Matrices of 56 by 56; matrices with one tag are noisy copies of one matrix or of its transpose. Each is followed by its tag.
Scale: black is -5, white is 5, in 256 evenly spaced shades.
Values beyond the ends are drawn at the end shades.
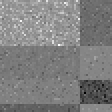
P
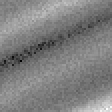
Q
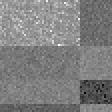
P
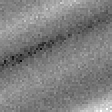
Q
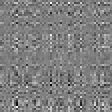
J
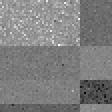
P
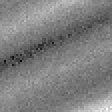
Q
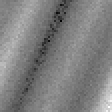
Q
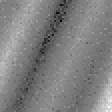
Q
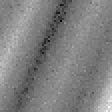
Q
